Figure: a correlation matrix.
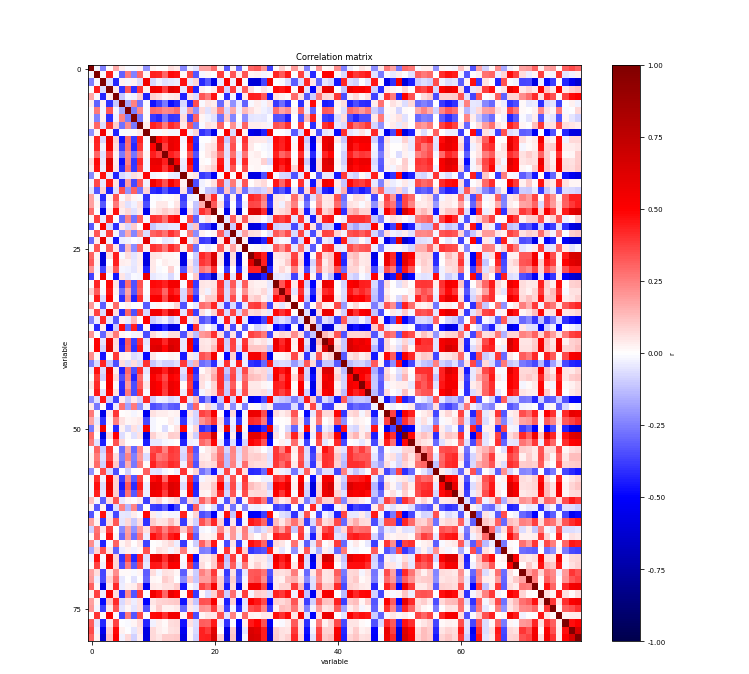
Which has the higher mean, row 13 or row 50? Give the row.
13
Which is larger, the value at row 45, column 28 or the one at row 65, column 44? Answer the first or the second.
the second
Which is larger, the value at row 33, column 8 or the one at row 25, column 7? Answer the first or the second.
the first
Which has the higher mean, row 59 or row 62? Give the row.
59
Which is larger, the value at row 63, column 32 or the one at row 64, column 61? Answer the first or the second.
the first
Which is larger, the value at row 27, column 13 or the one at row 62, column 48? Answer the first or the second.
the first
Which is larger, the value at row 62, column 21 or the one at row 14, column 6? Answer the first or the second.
the second
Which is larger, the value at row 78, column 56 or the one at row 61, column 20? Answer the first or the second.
the second
